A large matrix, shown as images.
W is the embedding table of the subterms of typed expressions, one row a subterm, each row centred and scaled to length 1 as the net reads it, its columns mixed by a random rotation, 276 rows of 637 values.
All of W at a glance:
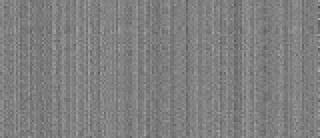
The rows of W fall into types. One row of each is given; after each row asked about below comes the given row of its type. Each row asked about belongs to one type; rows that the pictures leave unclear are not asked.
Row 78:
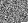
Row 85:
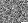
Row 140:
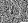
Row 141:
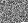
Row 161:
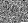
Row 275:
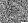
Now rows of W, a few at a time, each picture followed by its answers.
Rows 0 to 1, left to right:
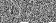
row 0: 140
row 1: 141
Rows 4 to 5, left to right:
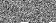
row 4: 161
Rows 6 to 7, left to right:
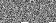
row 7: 141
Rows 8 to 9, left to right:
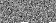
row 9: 78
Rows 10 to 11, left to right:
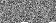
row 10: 141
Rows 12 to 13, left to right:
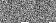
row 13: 275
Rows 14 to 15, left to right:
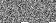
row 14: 85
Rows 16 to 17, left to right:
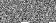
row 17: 275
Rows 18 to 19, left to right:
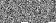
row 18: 85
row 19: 140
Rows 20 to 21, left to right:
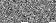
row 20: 275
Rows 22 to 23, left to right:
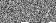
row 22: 161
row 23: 140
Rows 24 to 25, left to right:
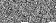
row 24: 275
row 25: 140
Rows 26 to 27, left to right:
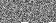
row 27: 141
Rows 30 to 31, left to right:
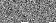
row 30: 275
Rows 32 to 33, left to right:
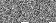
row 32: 85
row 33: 275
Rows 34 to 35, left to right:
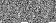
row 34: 141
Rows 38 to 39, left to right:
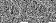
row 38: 140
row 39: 161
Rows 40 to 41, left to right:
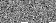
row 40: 161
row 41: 78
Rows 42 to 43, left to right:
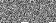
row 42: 85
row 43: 141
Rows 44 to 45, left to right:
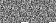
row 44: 78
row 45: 78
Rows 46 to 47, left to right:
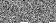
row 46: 161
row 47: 275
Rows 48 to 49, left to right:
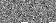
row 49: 78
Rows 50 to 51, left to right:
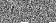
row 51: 78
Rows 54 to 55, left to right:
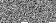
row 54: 85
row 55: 161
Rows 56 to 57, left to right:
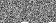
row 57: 141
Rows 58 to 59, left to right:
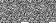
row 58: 85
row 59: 85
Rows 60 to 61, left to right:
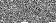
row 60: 85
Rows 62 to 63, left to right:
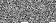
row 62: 78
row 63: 85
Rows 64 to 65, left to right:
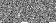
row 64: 140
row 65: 78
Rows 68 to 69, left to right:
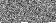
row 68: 275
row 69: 161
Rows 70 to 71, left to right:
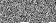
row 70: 141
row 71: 141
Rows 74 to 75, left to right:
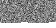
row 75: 78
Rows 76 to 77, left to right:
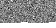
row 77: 78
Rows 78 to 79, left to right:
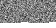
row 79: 275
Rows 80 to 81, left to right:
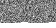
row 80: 141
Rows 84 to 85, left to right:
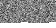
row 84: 78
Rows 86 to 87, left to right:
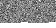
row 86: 78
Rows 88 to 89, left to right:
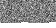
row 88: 275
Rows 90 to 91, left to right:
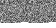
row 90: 141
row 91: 141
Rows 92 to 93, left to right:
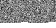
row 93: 140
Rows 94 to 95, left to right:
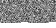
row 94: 141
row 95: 140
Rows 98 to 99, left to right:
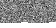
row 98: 85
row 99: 78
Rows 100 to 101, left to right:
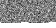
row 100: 275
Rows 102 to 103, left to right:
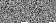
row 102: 161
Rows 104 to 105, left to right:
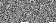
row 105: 141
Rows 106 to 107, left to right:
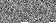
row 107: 275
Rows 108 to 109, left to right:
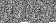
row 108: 140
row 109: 275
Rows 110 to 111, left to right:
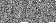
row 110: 140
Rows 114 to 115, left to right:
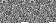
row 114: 141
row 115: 141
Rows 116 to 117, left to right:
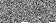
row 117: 275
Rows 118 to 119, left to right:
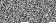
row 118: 78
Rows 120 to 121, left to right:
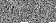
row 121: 78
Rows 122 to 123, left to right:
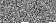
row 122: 78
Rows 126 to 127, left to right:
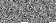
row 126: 275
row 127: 78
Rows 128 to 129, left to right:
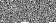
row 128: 85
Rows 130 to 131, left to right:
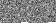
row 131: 141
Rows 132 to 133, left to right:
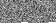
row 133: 161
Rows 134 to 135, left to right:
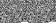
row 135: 140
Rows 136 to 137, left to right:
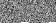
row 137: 141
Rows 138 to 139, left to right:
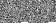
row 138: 78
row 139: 140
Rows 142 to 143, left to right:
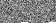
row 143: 140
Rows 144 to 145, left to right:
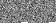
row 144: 78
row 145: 78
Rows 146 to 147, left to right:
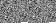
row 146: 78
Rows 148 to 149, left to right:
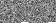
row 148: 85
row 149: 141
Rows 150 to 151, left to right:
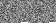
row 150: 78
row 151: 275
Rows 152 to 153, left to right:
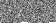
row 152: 140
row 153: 275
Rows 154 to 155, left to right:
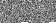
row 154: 141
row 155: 85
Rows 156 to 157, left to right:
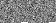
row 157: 78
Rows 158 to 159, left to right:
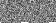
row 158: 275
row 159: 141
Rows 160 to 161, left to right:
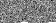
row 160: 140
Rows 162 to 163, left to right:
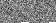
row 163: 275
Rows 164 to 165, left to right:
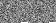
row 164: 78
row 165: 275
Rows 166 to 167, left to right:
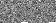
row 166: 85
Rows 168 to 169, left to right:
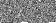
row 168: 140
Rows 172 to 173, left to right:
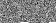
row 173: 78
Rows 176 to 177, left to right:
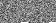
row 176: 78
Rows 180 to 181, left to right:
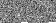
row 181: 161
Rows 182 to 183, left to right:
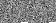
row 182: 78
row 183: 78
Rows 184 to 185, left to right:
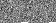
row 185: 141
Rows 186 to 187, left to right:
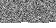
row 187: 275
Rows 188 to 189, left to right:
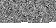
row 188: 275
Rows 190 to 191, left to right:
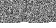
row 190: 140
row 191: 141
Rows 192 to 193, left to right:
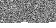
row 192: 85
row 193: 78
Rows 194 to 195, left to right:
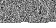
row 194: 141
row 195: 140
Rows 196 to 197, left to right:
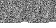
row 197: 140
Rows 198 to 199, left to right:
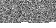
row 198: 85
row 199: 85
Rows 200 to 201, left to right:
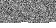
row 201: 85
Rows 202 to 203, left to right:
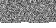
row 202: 275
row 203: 141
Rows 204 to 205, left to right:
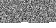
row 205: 78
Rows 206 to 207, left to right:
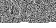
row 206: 140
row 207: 141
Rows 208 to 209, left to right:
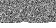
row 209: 141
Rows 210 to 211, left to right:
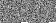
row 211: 78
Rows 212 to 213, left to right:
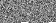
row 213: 141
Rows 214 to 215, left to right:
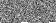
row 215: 275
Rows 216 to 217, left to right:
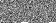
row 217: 141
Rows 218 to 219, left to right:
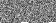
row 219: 141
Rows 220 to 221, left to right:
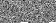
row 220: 161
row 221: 85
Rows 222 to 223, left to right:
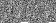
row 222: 140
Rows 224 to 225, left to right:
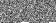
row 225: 275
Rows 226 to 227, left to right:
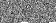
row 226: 140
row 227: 78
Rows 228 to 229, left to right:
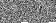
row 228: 85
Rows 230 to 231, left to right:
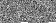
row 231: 161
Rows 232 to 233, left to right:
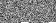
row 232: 78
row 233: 141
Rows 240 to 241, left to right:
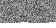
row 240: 141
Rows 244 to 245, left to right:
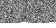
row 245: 275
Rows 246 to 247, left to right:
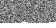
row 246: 85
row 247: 78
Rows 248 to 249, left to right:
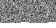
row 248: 275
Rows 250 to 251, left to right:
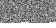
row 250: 275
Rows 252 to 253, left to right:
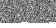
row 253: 275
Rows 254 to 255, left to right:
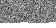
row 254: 161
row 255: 78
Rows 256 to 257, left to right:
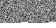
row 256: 78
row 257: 140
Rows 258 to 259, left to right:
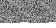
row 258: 161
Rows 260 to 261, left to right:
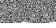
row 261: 140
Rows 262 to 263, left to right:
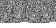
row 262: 140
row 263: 140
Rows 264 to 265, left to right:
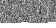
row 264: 141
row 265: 140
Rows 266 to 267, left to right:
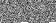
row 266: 141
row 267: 85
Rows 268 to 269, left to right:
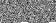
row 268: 141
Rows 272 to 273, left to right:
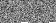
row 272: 161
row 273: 275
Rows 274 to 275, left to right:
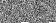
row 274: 141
